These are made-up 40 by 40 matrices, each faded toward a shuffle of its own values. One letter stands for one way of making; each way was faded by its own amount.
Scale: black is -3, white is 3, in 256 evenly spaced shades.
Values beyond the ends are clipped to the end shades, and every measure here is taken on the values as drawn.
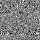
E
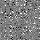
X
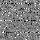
E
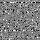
E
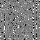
X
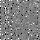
X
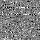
E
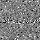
E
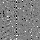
X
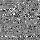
E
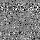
E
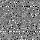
E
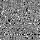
E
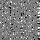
X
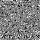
E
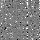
X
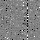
X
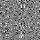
X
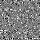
E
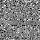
E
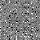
X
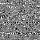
E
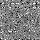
E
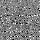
E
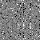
X
